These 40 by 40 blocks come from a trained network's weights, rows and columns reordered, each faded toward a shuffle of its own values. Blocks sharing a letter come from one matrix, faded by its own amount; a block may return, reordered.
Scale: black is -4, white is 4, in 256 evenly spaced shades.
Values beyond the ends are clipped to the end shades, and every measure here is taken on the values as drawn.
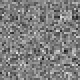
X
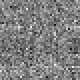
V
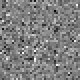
V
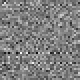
X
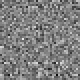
X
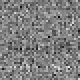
V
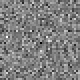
X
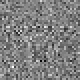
X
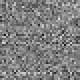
X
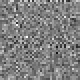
X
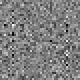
X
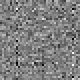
X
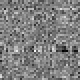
X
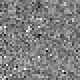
V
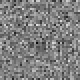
X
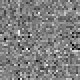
V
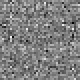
V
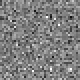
V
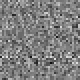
X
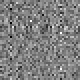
X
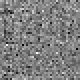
V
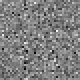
V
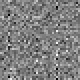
X
